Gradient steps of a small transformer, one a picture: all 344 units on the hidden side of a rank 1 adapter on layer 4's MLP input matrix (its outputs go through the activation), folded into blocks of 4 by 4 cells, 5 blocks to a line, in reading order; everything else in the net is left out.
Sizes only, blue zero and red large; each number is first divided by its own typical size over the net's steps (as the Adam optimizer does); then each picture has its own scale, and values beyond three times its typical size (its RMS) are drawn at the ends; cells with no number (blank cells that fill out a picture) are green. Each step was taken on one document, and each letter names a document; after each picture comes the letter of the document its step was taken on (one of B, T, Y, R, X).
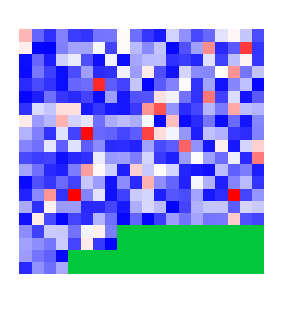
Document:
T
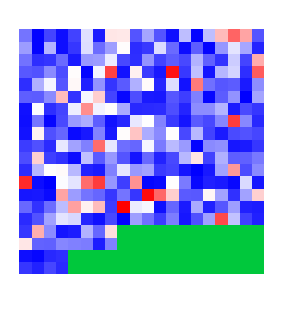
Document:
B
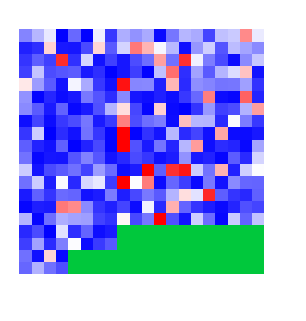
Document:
B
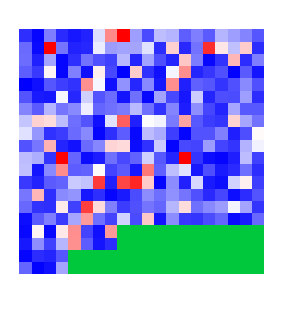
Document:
B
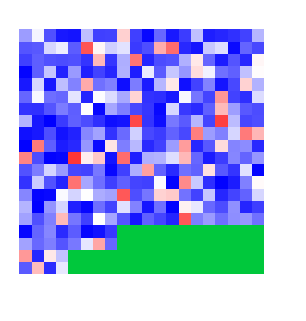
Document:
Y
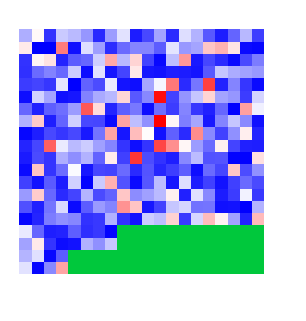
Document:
Y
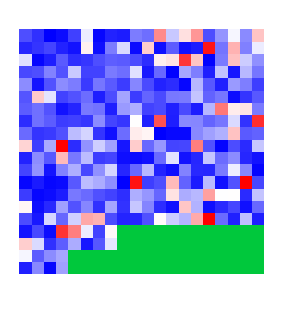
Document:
B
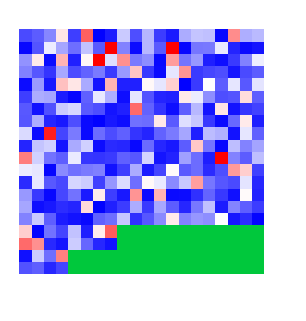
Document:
Y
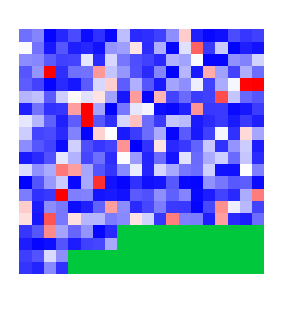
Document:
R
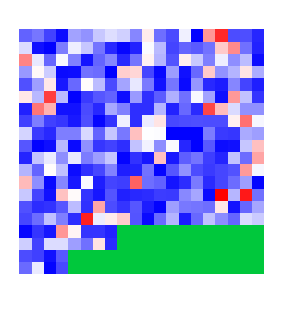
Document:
B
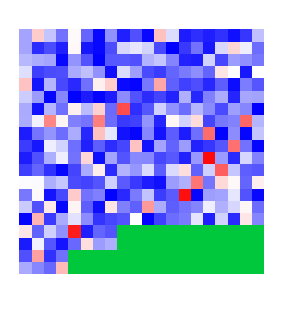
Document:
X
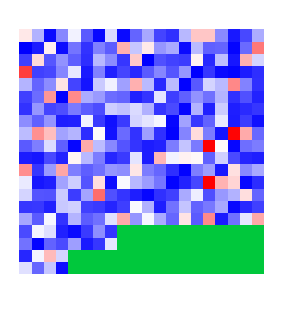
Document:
Y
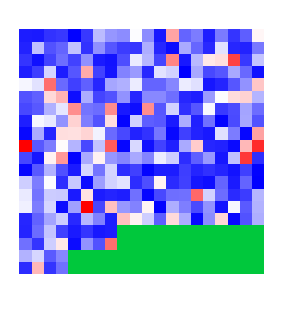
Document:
X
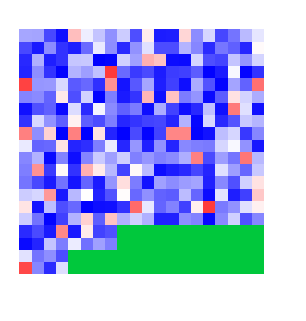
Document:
X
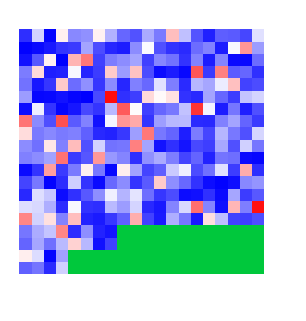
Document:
T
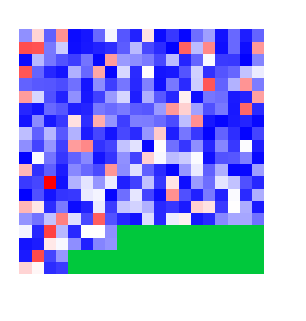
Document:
T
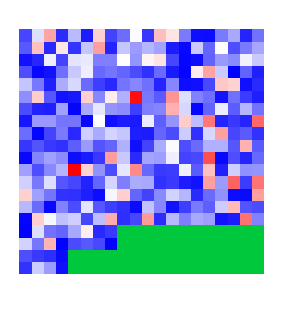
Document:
T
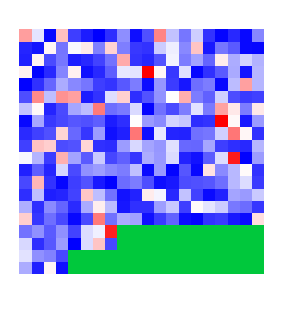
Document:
Y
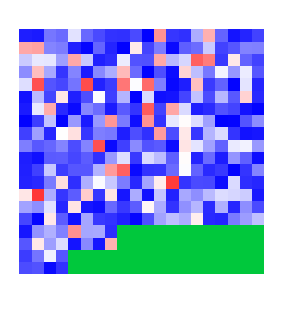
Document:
X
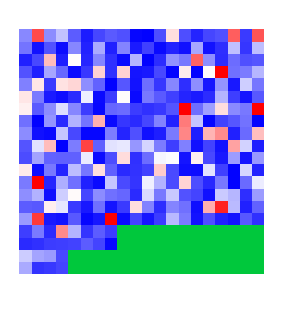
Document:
R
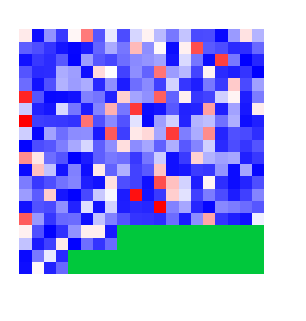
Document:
T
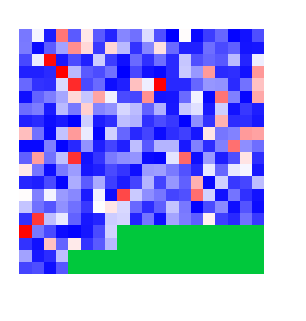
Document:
Y
